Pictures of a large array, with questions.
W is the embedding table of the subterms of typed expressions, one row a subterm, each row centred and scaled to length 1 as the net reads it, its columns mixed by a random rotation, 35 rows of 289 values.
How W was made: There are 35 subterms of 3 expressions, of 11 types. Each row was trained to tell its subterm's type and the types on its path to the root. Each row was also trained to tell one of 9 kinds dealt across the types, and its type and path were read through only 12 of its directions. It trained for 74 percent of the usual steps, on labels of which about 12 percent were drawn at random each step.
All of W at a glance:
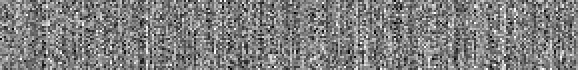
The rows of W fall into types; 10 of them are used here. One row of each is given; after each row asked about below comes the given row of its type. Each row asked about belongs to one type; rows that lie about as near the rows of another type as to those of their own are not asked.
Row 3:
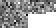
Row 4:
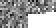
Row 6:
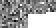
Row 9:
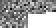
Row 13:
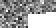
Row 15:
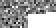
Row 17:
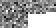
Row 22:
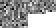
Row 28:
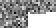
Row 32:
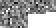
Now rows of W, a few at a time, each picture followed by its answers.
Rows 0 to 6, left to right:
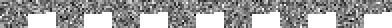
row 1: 17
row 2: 3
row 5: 22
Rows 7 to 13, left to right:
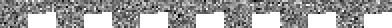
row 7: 15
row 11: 3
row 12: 6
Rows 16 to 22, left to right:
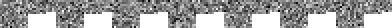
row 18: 3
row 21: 17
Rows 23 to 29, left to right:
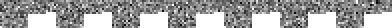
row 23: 9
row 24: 17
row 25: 22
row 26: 22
